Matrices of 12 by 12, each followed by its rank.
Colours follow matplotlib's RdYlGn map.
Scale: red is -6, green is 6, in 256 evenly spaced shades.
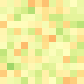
full rank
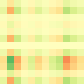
one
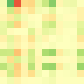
two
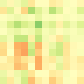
two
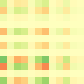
one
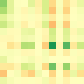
two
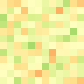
full rank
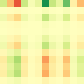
one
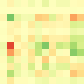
two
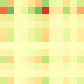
one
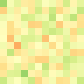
full rank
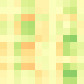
two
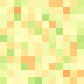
full rank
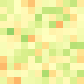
full rank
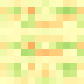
two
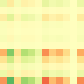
one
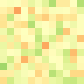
full rank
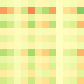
one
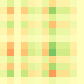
one
